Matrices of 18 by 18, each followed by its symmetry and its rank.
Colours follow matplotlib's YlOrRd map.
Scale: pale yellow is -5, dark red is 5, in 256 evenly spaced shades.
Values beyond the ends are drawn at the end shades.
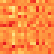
neither, rank three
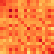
symmetric, rank three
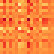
antisymmetric, rank two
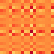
neither, rank one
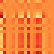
neither, rank one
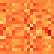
neither, rank three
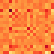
symmetric, rank three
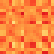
antisymmetric, rank two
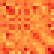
symmetric, rank three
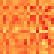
neither, rank three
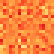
neither, rank three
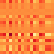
neither, rank one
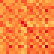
symmetric, rank three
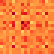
symmetric, rank three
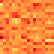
neither, rank three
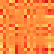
antisymmetric, rank two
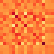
symmetric, rank three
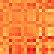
antisymmetric, rank two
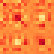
symmetric, rank three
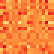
neither, rank three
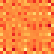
antisymmetric, rank two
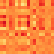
antisymmetric, rank two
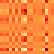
neither, rank one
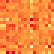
neither, rank three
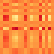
neither, rank one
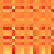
neither, rank one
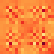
symmetric, rank three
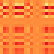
neither, rank one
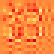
antisymmetric, rank two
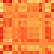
antisymmetric, rank two
